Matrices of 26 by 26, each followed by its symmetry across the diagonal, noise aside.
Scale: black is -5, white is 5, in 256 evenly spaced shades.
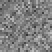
symmetric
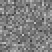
symmetric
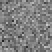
neither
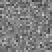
neither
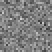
neither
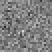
neither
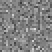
neither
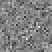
symmetric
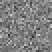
neither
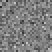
symmetric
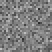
symmetric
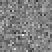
neither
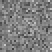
neither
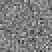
symmetric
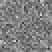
symmetric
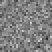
symmetric
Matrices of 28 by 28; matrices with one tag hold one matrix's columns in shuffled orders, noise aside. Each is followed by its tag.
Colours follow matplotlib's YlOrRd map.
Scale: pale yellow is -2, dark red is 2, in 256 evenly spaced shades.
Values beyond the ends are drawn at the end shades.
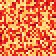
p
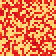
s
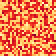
p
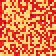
p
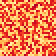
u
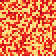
s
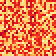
p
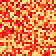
u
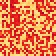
p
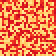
p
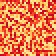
s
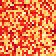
u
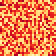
u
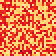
p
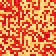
p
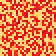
u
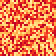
s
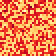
s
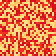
s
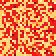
u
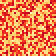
u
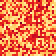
p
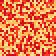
s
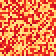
s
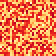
u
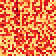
p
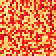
p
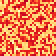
s
